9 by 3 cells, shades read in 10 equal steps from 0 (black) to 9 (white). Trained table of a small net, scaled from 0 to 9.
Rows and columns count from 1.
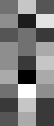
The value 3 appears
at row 1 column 3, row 3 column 1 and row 9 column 1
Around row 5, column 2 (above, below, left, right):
4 0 5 7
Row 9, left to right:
3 6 2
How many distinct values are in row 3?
3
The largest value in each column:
6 9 8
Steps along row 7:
up down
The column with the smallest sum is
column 1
